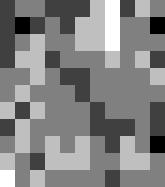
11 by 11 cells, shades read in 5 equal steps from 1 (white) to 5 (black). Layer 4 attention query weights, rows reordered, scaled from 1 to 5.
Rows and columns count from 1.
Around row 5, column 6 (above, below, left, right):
3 4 4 3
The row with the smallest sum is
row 10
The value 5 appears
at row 2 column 2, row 2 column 11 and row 9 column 11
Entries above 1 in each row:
10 10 10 11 11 11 11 11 11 11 10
